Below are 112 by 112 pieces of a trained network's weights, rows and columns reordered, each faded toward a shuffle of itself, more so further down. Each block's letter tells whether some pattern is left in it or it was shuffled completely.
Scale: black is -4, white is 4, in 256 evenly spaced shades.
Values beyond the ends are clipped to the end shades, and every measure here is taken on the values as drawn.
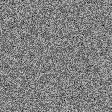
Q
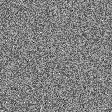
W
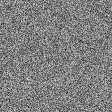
Q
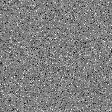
W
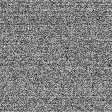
W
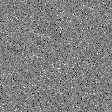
W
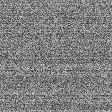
W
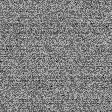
W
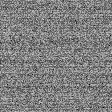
W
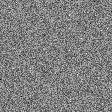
Q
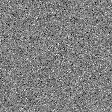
Q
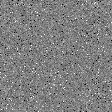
W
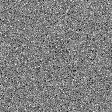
Q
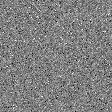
Q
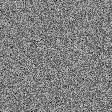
Q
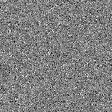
W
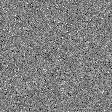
Q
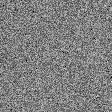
Q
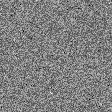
Q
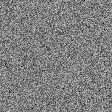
Q
